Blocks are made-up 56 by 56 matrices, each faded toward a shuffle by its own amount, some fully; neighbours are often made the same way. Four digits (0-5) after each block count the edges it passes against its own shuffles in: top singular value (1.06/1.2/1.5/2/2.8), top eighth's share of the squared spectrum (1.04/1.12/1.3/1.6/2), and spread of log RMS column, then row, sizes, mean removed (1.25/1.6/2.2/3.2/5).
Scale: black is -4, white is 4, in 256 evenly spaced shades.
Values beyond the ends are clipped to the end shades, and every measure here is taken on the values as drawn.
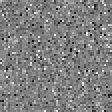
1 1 0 0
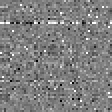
4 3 1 1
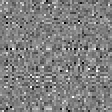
4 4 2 2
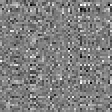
4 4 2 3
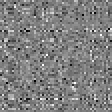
4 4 2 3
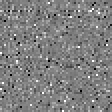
3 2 0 0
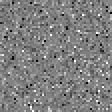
0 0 0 0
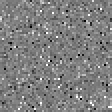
0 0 0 0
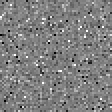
2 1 0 0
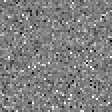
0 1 0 0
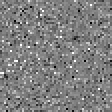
2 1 0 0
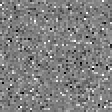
0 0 0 0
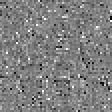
3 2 1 1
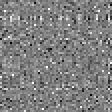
4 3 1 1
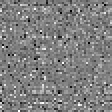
4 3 1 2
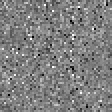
1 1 1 0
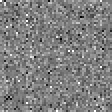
1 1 2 0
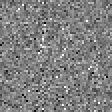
1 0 1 0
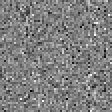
0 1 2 0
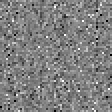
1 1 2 0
